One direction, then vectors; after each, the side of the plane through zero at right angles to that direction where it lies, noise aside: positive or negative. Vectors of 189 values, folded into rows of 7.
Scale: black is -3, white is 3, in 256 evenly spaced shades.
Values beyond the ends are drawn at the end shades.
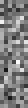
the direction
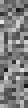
positive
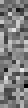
positive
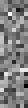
positive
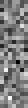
negative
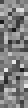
negative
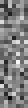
positive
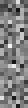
positive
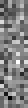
positive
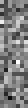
positive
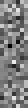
negative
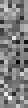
negative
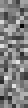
positive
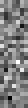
positive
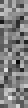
negative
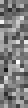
positive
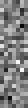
positive
